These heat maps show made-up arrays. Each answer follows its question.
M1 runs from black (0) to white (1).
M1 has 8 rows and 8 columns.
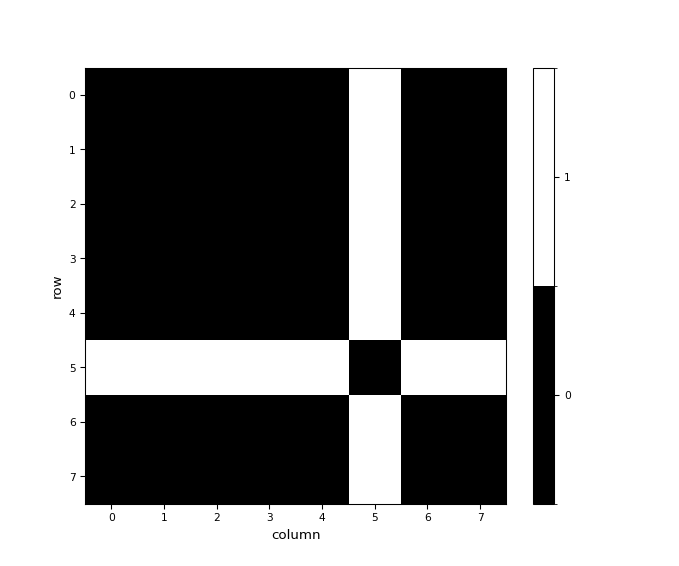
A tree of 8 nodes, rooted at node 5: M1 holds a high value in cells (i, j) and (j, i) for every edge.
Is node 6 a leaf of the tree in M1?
yes
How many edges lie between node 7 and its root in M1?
1
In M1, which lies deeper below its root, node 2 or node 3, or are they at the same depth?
the same depth
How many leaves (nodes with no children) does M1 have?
7
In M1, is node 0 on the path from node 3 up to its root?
no
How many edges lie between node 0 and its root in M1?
1
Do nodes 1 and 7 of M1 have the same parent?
yes
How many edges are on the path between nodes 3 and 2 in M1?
2
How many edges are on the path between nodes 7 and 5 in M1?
1
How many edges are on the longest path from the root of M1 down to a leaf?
1
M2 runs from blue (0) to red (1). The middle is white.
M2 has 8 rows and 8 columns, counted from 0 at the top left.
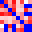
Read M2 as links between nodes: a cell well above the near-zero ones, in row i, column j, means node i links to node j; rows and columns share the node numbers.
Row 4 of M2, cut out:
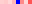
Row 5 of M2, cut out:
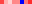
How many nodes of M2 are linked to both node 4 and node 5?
6
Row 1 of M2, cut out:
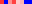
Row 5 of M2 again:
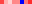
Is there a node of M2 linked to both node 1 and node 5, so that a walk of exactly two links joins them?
yes
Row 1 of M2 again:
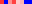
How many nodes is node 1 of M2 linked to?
5
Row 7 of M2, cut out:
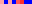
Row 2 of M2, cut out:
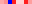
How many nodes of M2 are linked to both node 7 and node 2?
3
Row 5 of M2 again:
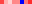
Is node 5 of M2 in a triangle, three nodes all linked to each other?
yes
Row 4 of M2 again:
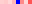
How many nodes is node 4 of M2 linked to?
7
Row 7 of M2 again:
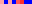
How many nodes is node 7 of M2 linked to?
4
